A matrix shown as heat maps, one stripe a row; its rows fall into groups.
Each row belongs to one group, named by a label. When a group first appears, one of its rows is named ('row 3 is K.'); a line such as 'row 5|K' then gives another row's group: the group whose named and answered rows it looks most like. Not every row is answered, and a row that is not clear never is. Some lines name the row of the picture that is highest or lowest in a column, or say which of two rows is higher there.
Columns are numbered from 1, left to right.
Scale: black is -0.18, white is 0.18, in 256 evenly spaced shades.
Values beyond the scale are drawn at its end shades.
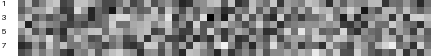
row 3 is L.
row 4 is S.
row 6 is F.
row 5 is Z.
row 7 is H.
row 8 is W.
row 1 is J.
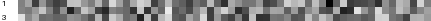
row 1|Z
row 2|H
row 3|L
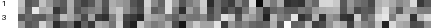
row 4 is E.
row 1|L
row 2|L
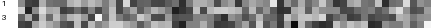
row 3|Z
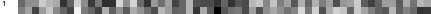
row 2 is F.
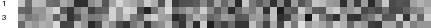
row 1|L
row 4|F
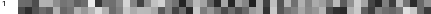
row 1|W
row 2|J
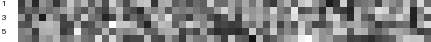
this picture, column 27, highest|5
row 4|W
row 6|Z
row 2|H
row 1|Z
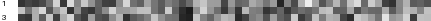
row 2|L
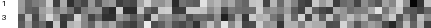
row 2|E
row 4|Z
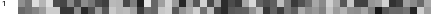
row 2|W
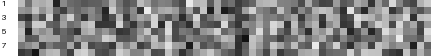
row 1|E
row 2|L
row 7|H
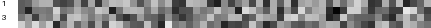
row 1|W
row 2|J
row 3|Z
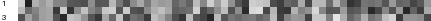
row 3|F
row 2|S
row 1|S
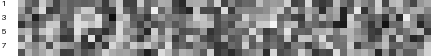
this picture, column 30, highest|2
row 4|J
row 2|H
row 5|F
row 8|W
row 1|E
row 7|L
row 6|W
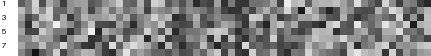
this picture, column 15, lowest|7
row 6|F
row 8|J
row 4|H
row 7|L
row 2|E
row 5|S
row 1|F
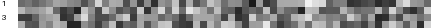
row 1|Z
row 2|E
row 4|S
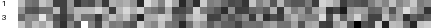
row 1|L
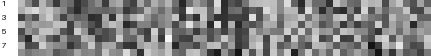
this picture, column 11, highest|7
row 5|F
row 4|E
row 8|W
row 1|E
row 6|H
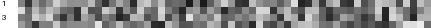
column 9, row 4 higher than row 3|Yes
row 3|E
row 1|H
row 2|E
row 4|Z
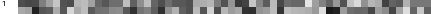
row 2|Z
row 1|J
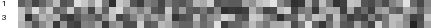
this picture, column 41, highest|3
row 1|J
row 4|E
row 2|L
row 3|S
